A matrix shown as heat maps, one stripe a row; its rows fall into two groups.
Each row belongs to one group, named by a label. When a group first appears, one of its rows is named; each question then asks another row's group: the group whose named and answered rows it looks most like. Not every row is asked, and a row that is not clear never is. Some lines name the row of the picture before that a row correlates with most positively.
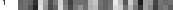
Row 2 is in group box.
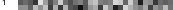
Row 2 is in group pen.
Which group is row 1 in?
box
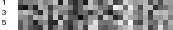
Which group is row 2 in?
box
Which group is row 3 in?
pen
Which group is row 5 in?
box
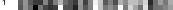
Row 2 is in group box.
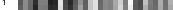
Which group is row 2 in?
box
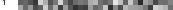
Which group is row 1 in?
box
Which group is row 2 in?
pen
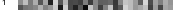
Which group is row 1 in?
pen
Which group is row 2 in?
pen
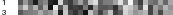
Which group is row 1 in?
box
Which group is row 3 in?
pen
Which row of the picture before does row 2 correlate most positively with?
1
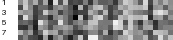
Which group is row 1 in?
pen
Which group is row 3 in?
pen
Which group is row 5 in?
box
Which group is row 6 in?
box
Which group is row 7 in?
pen
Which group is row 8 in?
box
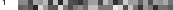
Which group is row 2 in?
box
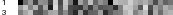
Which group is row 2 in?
pen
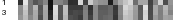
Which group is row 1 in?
box
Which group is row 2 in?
pen
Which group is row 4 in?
pen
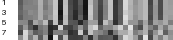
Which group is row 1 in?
pen
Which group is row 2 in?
pen
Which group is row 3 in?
pen
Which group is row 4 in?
pen
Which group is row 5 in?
pen
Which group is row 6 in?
box
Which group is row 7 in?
box
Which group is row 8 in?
pen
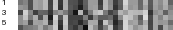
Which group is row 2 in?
pen
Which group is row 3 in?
box
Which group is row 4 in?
pen
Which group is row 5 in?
pen
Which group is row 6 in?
pen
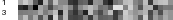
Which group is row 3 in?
pen
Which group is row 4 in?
pen
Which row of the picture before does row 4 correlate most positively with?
4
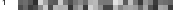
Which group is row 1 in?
box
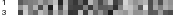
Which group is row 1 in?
pen
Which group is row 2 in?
pen
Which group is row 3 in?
box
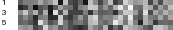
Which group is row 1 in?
pen
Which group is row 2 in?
box
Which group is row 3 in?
pen
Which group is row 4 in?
box
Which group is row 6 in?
pen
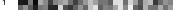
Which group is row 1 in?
box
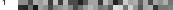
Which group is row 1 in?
pen
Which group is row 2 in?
box
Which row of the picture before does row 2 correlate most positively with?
1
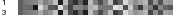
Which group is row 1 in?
pen
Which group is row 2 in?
box
